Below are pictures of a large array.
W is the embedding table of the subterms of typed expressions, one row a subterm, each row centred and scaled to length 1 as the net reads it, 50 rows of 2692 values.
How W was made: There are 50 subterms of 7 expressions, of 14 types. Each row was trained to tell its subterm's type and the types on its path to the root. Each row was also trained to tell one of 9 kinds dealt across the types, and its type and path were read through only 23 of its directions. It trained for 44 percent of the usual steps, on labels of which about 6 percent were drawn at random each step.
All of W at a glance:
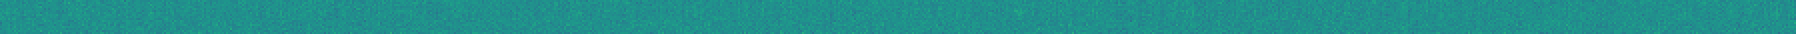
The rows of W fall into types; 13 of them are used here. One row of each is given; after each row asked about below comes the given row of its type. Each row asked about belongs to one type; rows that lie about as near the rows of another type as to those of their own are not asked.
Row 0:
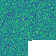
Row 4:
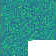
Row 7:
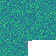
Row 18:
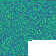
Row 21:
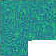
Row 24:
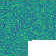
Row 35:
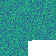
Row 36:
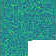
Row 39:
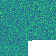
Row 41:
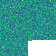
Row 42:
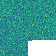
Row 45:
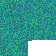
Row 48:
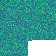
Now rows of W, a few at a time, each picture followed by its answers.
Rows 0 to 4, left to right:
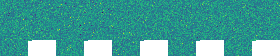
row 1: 36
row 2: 42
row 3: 42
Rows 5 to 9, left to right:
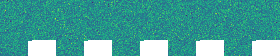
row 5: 42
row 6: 4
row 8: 21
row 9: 21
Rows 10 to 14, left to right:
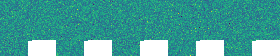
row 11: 41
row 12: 18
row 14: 39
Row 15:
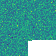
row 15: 0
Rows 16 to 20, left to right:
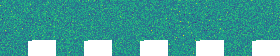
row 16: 42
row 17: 35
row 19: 4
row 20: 35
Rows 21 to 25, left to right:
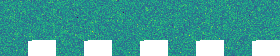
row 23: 18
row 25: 18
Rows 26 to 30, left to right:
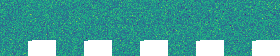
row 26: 0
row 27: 0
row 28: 4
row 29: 45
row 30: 24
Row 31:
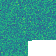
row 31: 36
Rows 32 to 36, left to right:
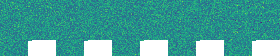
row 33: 45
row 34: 24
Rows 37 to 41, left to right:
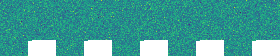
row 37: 35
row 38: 41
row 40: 45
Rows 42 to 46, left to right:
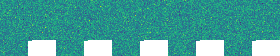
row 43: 24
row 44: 48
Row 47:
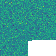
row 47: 18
